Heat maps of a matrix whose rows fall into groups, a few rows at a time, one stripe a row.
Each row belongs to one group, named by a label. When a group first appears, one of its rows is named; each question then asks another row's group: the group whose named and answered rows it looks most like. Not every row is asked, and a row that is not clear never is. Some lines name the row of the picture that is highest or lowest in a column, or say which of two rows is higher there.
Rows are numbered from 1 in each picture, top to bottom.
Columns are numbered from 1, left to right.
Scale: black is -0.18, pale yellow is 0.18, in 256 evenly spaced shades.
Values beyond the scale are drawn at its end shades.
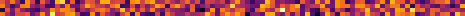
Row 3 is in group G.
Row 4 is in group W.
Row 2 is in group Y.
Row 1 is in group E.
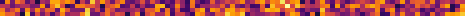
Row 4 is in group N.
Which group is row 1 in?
G
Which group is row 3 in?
N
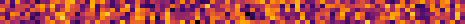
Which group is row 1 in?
G
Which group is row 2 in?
W
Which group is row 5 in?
E
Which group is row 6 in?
G
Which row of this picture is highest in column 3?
4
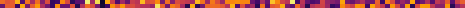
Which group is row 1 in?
N
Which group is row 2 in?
Y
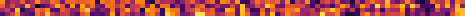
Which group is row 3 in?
N
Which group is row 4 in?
N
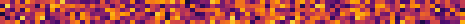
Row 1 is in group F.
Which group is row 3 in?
F
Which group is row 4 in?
Y
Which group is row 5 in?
Y
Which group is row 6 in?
N
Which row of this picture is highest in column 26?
4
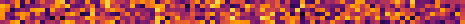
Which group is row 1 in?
E
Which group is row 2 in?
F
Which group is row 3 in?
Y
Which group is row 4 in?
W
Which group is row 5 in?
Y
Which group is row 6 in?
N
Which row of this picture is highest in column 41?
6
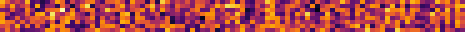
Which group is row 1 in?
E
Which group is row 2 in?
N
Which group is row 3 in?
E
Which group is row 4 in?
W
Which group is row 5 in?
W
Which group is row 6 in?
W
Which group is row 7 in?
F
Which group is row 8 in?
G
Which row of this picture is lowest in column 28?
7
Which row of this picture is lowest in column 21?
1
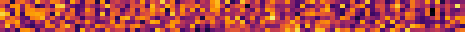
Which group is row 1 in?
F
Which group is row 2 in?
E
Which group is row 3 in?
F
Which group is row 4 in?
F
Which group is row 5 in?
W
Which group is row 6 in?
N
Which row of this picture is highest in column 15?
1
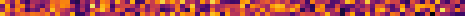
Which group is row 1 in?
F
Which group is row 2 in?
G
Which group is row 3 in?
G
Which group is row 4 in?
F
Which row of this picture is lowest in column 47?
1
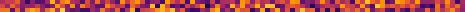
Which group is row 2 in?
E
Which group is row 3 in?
F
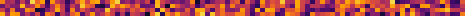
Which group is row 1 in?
Y
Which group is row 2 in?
Y
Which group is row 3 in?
E
